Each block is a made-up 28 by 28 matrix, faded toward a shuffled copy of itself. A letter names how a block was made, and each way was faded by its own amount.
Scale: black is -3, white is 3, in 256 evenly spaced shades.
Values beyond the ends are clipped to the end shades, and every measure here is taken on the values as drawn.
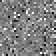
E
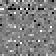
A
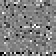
A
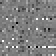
A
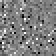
E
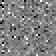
E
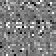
A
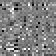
A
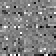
A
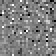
E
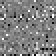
A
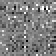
A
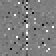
E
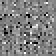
A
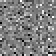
A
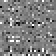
A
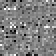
A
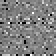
A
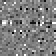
A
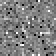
E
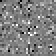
E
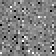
E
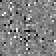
E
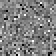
E
